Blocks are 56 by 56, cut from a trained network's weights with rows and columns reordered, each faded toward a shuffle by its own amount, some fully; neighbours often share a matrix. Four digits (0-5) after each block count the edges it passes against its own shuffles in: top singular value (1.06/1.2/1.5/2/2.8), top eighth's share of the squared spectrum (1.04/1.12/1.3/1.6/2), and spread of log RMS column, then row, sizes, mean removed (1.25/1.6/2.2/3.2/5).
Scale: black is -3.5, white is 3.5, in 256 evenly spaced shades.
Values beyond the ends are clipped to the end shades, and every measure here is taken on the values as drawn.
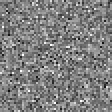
0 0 0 0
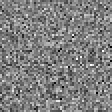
3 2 0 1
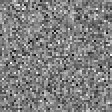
3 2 0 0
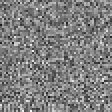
4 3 0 2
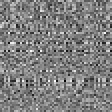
4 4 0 3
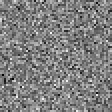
1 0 0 0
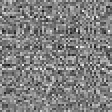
4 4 0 3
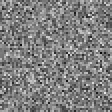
1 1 0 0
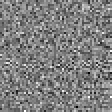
4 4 1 2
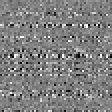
4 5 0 4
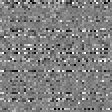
4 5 1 4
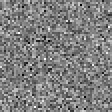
2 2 0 0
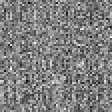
3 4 1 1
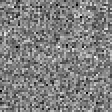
2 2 0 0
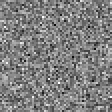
1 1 0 0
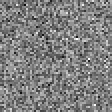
0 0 0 0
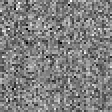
3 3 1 1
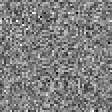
3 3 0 1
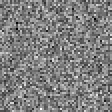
0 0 0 0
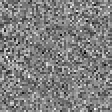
2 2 0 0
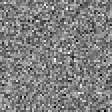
0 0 0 0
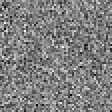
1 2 0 0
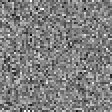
3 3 1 1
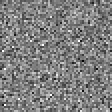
2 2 0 0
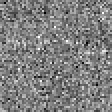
3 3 1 1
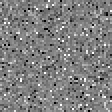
0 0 0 0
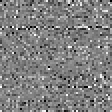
3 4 0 3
